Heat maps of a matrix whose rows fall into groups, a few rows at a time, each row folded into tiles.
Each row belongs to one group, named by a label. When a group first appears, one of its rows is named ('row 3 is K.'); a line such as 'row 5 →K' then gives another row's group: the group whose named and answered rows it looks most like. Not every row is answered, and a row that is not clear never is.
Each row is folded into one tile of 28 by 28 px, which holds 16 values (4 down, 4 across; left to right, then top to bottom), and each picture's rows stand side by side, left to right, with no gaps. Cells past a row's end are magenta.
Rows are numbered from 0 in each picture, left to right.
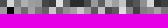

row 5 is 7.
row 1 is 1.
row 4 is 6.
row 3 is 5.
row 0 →5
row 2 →1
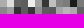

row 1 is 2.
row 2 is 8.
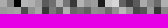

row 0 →8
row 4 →8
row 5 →2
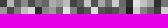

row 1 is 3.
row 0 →3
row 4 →2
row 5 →1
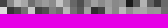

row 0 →3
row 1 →3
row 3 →3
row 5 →8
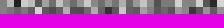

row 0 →2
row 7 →2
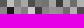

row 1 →3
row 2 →5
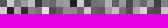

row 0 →5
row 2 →2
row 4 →3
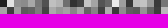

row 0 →5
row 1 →2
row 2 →1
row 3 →1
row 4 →2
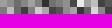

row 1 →8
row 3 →6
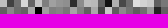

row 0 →2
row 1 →5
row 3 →1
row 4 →2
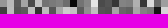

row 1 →5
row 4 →3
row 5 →3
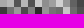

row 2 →6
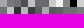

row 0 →1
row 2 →2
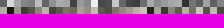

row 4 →1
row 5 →5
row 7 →5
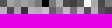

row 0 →5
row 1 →8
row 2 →1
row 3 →6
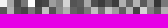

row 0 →6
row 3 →1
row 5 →3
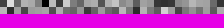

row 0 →5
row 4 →6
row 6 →3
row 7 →1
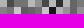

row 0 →8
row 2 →3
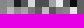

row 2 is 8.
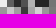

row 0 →8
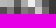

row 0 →2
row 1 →6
